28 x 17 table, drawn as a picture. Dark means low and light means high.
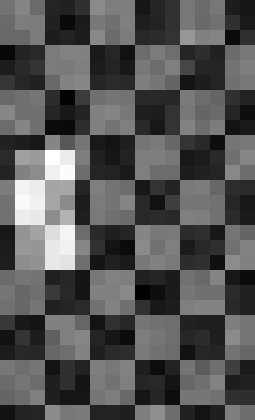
Ninth with the highest average: middle left. Roughest part: middle left. Average level on the scale: 30%. Odd patch: higher, in the middle left.
